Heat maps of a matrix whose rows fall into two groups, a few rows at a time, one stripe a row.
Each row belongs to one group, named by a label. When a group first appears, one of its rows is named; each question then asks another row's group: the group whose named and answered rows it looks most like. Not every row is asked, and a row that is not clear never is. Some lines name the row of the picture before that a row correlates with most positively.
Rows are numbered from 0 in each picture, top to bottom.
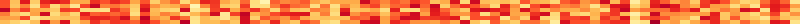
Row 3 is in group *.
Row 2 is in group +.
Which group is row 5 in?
*
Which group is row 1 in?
*
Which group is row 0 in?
*
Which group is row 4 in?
*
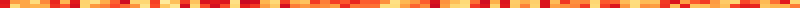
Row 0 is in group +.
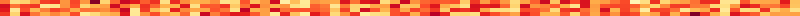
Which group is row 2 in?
*
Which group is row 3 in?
+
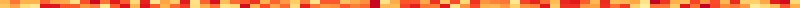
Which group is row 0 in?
*
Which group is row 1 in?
*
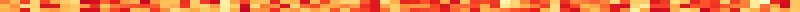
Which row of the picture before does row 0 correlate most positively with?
0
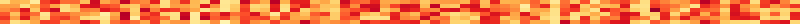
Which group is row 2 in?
*
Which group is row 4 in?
+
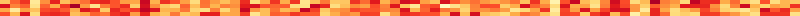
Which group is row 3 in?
*
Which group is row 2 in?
*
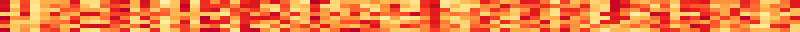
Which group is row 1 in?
+
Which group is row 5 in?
+
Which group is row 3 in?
*
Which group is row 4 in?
+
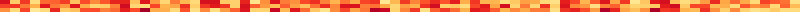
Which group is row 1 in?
+
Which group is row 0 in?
*
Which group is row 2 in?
*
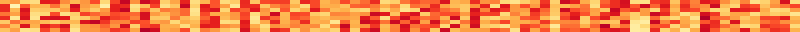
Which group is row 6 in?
*
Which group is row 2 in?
+
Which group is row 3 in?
*
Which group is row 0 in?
*
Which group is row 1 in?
+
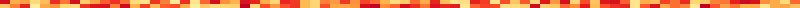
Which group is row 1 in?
*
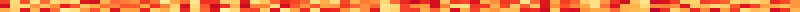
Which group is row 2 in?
*
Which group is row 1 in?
+
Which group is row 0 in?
*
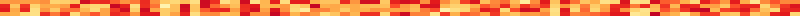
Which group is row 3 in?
*
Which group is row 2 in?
+
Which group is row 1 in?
+
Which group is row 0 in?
*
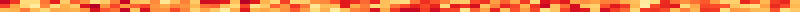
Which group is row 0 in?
+
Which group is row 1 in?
*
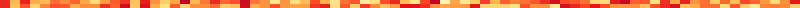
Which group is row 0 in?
+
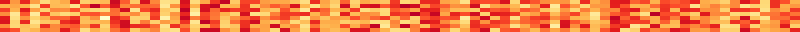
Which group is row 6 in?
*
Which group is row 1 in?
*
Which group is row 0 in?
+
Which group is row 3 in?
*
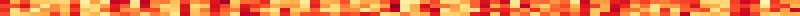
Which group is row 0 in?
+
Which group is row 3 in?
+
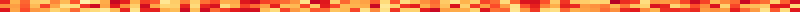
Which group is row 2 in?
+
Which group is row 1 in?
*
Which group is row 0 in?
+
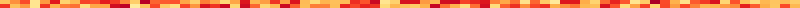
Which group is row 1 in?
+
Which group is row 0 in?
*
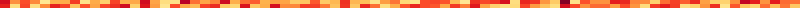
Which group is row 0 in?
+
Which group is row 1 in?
*
